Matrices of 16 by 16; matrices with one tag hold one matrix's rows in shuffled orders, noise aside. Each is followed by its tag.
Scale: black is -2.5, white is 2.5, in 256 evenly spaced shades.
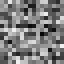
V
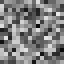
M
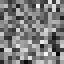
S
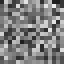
S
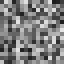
S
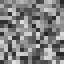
M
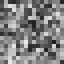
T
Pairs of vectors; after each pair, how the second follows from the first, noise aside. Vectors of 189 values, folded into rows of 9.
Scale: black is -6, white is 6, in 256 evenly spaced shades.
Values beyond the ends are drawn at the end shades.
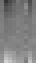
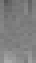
shrunk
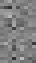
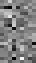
scaled up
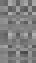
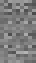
sign-scrambled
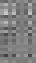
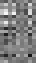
scaled up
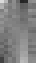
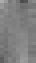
shrunk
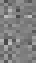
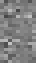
sign-scrambled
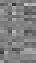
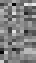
scaled up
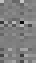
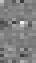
sign-scrambled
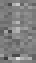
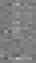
shrunk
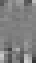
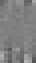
shrunk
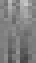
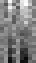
scaled up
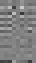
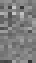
sign-scrambled
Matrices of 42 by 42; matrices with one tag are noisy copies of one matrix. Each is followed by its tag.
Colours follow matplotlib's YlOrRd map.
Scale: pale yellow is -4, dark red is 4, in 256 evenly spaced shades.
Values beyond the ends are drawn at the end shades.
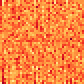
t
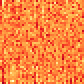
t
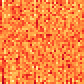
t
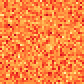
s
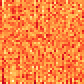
t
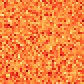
s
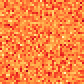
s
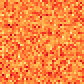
s
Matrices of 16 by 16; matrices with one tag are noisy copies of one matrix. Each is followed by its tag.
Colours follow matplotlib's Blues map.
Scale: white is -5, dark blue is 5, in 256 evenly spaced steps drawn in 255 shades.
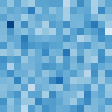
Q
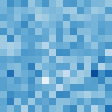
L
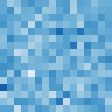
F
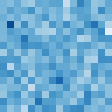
Q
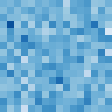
Q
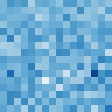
L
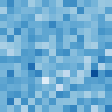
L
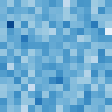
Q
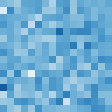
F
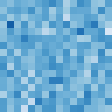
Q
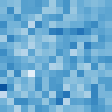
F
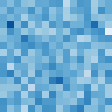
Q
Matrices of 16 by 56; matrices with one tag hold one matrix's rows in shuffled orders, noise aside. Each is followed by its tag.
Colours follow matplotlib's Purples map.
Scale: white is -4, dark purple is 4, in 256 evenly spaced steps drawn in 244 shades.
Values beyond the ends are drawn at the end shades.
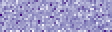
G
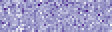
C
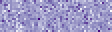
C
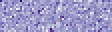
G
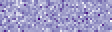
C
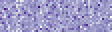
C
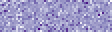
C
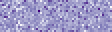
C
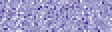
C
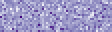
G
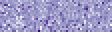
C
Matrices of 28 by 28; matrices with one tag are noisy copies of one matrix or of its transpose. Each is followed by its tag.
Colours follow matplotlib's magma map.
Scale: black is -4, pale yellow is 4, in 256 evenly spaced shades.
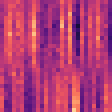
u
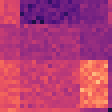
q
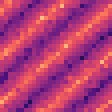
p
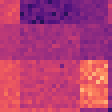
q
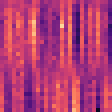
u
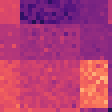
q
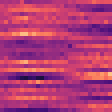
u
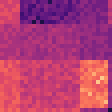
q
